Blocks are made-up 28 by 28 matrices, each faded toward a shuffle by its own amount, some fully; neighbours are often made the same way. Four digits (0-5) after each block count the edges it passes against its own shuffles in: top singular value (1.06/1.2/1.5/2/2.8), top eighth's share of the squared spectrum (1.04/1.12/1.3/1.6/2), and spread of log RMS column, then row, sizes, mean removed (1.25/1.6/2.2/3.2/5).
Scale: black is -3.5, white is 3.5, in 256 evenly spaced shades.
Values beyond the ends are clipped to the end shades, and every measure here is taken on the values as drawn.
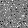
0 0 0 0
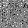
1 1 0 1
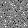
1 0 0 0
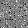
1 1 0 0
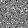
0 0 0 0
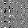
3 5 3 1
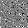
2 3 0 1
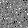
0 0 0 0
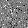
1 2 1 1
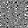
3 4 2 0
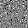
2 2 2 0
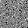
2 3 1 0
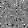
1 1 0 0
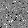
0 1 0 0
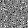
2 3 1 1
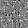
2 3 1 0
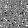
2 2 0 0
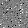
2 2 0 0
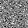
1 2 0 0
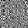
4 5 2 2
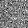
2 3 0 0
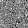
0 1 0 0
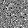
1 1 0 0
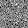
2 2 0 0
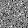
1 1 0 0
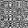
4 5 2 2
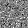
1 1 0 0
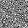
2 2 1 0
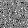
1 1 0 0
